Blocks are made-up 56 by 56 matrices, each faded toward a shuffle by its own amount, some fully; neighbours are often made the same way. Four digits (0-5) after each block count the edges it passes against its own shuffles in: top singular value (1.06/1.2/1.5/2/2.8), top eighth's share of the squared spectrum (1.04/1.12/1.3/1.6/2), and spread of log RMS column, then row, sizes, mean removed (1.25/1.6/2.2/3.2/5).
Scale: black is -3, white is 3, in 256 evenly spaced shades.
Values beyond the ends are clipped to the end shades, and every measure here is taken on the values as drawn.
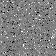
0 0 0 0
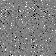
3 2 1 1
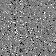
2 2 0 0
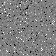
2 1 1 0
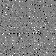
3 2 0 1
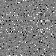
3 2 1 1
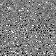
1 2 0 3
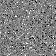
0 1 0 1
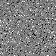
0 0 0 0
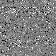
1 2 0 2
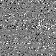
1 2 0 2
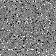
1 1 0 1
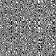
4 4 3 2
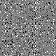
3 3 2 1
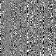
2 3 4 0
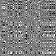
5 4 3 3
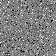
2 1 0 0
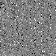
1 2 2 0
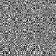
4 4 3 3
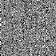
1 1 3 0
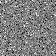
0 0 0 0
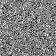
0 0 0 0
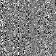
2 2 3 0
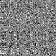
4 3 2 2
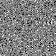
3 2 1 1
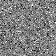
1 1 0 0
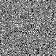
2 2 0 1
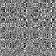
4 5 3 3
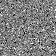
0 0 0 0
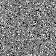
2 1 0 0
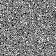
1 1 0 0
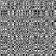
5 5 3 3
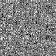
3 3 1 1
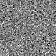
3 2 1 1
